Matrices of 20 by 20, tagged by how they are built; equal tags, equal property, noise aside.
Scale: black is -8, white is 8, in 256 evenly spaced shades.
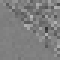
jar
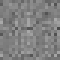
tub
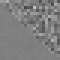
jar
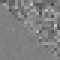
jar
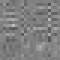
tub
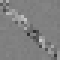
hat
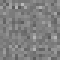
tub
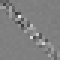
hat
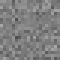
tub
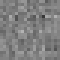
tub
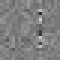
tub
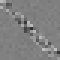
hat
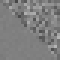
jar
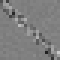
hat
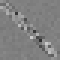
hat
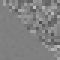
jar
